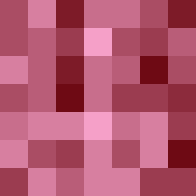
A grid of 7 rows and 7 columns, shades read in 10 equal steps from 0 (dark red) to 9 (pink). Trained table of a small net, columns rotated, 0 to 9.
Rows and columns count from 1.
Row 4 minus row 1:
0 -2 -1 0 -3 -1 1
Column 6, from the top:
4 3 0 3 7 7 3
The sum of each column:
35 40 20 50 35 27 18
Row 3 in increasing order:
0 1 4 5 5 6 7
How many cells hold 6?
6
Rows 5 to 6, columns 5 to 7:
6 7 3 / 4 7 0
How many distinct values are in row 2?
4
